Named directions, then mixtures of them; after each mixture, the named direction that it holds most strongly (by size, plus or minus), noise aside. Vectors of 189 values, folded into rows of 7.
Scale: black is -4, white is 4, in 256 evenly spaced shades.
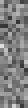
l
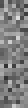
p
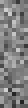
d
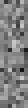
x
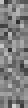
l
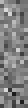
d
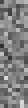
l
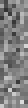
d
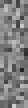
x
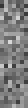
p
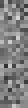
p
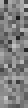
p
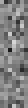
x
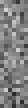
d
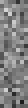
d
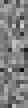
x
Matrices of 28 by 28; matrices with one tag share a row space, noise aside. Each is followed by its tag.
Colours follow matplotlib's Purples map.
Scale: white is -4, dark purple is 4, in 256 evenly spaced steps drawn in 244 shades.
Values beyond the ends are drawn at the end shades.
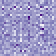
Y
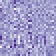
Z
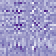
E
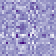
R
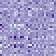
Z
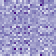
Y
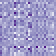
Z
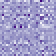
Y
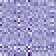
Z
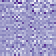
E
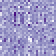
Z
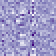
R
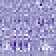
Y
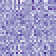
E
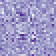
R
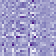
R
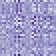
E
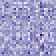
Y
